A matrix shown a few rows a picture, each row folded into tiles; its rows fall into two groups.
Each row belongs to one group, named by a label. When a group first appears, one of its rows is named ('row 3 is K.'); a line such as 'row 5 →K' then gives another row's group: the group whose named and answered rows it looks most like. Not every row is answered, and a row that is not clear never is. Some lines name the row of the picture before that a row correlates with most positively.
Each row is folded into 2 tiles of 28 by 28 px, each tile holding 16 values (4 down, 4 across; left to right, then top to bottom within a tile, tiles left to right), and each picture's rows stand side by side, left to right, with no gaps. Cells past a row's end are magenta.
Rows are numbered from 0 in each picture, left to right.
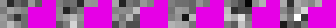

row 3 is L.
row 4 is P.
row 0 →L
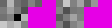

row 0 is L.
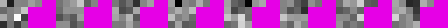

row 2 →P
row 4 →P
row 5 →P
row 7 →P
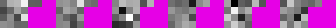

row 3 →P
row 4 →L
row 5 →L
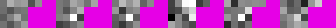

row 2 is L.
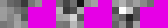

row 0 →P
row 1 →P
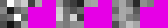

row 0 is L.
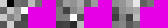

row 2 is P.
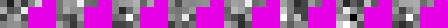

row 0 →P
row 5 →P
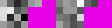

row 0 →P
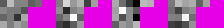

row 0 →L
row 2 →P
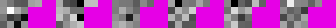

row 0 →P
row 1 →P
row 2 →L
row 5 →L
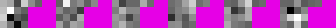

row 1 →L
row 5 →P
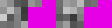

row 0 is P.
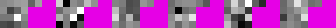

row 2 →P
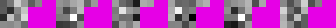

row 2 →P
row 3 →P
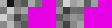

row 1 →L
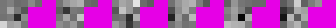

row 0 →L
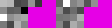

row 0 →P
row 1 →L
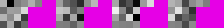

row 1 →P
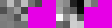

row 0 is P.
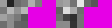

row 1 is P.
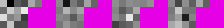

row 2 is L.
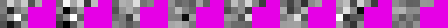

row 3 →L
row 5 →P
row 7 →P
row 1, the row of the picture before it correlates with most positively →2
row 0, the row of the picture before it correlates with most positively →2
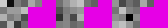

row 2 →L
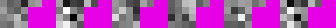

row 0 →P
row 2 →P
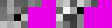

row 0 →L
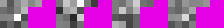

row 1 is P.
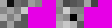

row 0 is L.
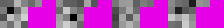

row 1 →L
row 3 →P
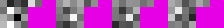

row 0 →L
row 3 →P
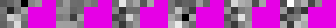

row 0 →P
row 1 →L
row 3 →L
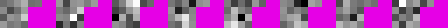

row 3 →P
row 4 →L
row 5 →P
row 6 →L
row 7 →L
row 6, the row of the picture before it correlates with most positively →1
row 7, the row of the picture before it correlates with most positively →5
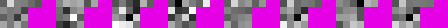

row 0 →L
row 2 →L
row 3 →P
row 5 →L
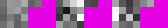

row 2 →P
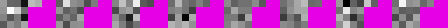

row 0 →P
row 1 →L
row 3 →L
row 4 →L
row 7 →L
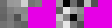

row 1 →L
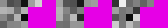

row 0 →P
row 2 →L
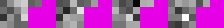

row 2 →P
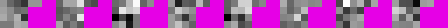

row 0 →P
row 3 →L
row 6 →L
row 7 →P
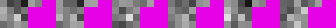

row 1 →P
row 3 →P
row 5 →P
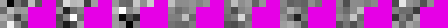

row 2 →P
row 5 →L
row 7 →L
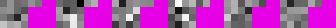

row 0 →L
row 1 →P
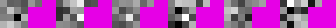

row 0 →L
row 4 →P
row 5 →L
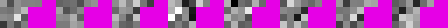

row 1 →P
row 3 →P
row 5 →L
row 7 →P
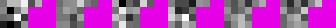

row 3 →P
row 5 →P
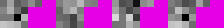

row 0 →L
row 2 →P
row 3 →L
